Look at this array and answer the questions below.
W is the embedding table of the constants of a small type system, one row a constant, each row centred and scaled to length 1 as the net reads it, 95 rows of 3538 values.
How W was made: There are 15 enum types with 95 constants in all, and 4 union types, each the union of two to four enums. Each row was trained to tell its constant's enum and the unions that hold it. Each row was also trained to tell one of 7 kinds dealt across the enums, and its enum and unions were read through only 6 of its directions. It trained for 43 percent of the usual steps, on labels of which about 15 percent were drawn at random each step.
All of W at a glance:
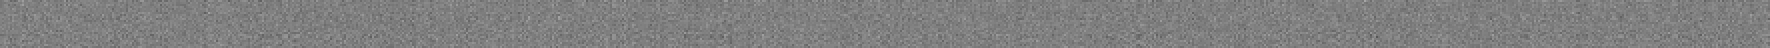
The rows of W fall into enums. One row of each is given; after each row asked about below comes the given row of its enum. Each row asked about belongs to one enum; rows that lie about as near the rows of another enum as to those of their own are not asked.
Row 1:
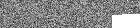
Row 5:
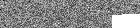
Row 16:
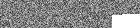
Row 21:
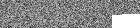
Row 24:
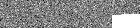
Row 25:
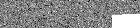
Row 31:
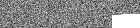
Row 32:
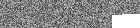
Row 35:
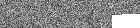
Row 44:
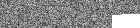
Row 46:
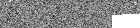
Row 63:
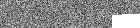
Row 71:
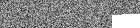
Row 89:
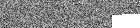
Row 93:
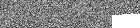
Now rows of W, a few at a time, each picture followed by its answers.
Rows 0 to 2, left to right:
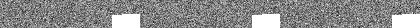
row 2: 1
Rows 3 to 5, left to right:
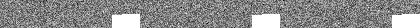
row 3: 63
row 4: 93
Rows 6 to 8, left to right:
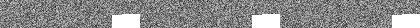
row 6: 21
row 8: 46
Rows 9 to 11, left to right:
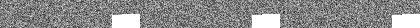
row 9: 71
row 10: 44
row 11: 1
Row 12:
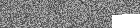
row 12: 31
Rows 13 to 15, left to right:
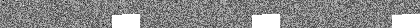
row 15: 71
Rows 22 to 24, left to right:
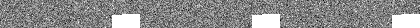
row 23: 93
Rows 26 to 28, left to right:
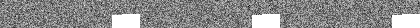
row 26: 1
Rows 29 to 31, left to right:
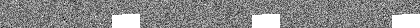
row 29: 44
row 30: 21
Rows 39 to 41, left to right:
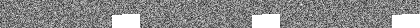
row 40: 21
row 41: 16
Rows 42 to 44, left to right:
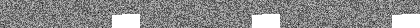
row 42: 16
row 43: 44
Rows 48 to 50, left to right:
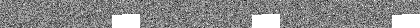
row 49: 71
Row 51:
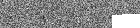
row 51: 32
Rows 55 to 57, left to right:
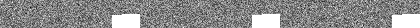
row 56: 63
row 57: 25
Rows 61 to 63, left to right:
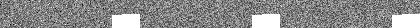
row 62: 93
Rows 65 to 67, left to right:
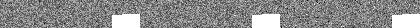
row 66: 21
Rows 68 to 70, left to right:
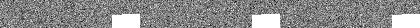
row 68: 63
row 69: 71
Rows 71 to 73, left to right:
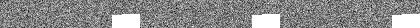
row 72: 5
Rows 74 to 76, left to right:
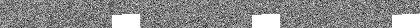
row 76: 63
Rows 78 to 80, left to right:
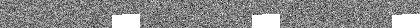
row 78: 32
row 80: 32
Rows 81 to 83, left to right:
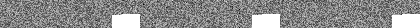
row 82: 24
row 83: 25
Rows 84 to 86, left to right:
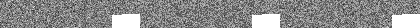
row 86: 32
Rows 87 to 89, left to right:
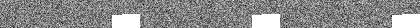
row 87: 35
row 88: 1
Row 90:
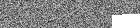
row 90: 93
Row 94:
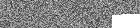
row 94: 16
